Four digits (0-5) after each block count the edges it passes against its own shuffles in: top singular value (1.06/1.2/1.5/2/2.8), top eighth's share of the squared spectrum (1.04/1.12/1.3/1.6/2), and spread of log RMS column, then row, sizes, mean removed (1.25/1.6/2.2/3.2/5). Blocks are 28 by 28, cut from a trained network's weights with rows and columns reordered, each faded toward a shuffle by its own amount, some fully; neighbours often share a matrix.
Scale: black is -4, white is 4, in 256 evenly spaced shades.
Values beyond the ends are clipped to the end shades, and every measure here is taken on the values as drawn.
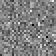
2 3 0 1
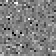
0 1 0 0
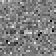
2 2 0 1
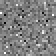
0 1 0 0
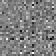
3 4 2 2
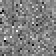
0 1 1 0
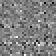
2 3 0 2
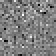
1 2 0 1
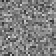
0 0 0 0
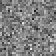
0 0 0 0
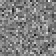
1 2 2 0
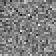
1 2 0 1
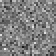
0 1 0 0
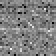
2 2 0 0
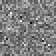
0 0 0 0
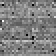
2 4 1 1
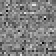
2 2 0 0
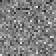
1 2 0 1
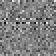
3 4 0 2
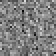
1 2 1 0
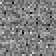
1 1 0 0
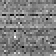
3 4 1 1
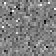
0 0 0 0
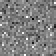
0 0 0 0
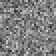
1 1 0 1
